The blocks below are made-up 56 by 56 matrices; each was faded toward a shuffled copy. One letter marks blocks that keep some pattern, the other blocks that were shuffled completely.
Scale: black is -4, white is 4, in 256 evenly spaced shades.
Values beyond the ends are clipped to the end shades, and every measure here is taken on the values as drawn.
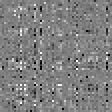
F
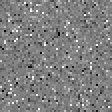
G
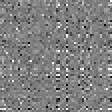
F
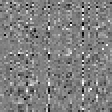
F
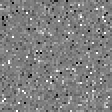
G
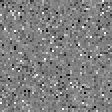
G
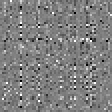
F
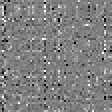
F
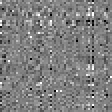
F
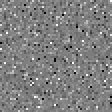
G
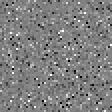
G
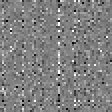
F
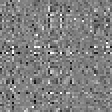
F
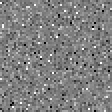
G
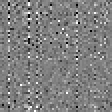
F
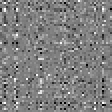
F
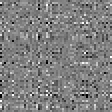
F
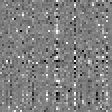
F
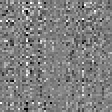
F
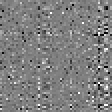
F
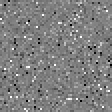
G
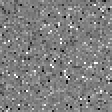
G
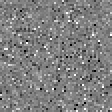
G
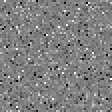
G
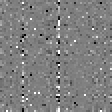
F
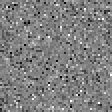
G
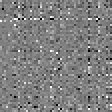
F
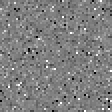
G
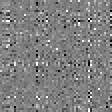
F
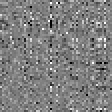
F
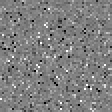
G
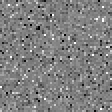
G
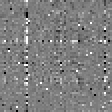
F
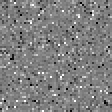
G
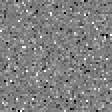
G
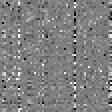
F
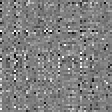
F
